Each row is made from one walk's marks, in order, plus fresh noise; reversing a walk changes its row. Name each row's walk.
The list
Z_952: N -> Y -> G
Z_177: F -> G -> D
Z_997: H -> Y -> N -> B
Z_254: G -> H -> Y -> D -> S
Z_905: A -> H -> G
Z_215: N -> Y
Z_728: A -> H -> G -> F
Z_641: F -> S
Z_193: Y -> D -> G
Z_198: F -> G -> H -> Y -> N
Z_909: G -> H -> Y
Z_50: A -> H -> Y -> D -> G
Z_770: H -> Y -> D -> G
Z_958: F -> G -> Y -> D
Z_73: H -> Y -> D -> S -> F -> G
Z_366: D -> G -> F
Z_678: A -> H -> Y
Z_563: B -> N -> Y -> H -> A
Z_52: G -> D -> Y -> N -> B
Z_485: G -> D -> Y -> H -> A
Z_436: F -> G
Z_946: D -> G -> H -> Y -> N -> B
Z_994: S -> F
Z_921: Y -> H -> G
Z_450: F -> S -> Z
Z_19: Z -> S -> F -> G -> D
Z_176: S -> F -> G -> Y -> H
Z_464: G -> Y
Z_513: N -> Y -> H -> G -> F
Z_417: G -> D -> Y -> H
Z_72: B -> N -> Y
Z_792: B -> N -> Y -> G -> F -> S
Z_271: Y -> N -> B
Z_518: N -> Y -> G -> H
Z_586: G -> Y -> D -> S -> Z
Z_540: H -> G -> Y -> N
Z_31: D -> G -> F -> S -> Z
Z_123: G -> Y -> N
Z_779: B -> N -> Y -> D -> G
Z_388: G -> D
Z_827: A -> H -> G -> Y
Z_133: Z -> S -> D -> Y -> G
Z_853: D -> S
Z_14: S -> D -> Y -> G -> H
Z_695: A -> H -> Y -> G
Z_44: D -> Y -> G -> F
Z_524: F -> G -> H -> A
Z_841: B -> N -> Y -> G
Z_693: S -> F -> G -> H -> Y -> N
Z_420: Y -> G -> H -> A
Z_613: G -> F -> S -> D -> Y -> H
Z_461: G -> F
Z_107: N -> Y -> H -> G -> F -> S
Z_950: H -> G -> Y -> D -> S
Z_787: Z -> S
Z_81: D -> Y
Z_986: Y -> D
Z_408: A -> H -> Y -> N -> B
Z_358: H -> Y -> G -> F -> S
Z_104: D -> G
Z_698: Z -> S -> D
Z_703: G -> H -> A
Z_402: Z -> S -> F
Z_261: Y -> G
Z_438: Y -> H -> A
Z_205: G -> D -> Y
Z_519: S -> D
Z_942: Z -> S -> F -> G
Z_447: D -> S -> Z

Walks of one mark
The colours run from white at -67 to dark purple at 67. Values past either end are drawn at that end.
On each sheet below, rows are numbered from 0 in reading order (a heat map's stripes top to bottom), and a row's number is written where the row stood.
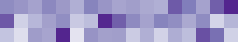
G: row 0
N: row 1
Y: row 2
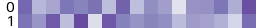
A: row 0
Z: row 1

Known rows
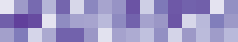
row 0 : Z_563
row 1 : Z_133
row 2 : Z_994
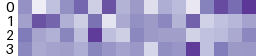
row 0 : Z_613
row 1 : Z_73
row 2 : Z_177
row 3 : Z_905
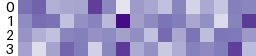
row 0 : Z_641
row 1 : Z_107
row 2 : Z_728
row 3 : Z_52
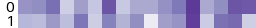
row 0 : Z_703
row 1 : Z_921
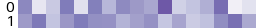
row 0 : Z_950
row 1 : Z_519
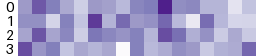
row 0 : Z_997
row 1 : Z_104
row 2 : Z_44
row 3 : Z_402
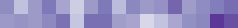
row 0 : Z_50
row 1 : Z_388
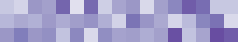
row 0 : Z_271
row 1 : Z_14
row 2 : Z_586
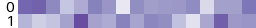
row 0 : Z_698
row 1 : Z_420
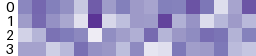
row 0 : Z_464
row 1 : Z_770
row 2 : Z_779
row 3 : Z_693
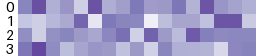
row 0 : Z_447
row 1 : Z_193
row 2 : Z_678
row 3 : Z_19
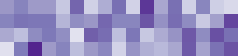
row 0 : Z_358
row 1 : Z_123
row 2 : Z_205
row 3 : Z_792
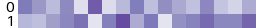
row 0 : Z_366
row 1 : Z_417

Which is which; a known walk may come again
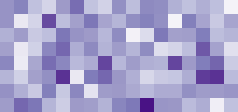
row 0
Z_176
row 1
Z_958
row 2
Z_693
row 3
Z_261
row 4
Z_408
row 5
Z_986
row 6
Z_31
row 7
Z_997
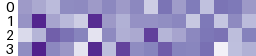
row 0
Z_728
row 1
Z_853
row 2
Z_779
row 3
Z_81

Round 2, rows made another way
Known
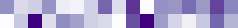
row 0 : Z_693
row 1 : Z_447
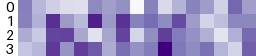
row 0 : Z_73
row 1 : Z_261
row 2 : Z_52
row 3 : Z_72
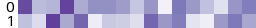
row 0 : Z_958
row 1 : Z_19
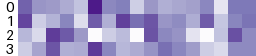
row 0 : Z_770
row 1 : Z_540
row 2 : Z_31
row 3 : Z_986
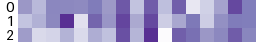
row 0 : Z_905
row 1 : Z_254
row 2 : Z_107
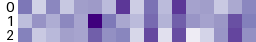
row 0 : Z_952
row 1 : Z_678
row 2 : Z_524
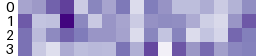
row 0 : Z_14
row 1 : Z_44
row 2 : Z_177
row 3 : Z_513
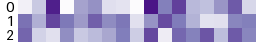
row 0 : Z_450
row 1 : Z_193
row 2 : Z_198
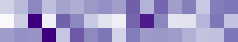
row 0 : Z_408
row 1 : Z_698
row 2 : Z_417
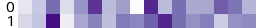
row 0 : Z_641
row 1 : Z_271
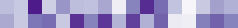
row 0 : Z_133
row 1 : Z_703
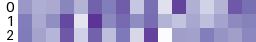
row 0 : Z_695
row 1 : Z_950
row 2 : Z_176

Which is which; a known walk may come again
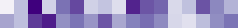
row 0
Z_787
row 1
Z_388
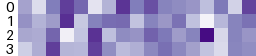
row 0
Z_792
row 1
Z_485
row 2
Z_997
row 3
Z_986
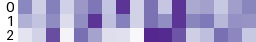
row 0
Z_952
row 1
Z_215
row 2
Z_402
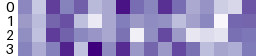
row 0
Z_841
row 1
Z_946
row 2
Z_104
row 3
Z_464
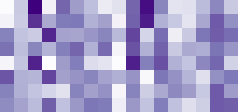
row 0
Z_698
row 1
Z_853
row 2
Z_728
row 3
Z_436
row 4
Z_450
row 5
Z_958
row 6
Z_73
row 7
Z_50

